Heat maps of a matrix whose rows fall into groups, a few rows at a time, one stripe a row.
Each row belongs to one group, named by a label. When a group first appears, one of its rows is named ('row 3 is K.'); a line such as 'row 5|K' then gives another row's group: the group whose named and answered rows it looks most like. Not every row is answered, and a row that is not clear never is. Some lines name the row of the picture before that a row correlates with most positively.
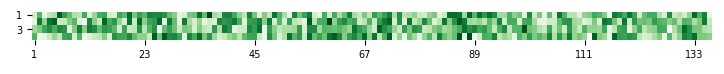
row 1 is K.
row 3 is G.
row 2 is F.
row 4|K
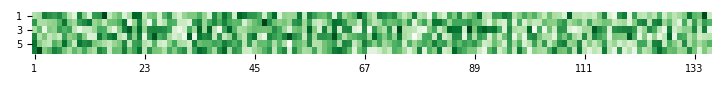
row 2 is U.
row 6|U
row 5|U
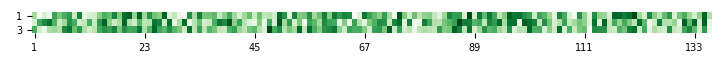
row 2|F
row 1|K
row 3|K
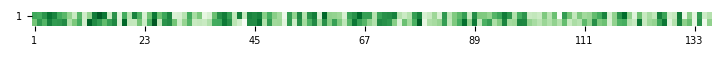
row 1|G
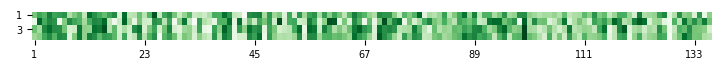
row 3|G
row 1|G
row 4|G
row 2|F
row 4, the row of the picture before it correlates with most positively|2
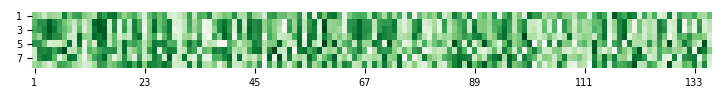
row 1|K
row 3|G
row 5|K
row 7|F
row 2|G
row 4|G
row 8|K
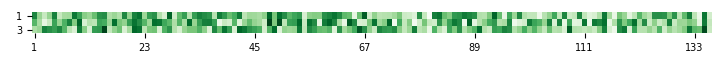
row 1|U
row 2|K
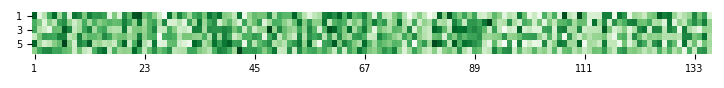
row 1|U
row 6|G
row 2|K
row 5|U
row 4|G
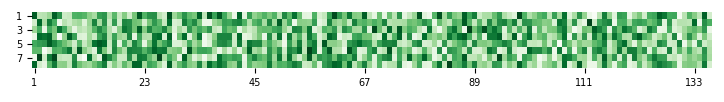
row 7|F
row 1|U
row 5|G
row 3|K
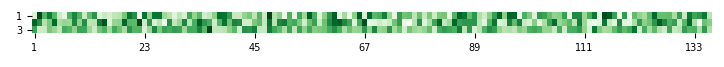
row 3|K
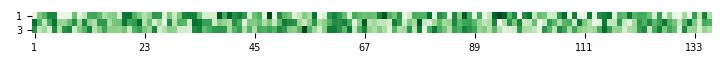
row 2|U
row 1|F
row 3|U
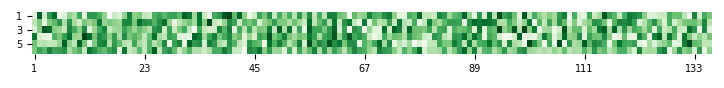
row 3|F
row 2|K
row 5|K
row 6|G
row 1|F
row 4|U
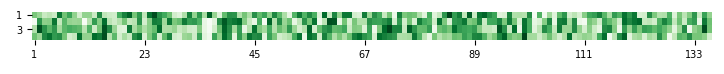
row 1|K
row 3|F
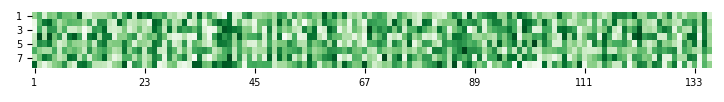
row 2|F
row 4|F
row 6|U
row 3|F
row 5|F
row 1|K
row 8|U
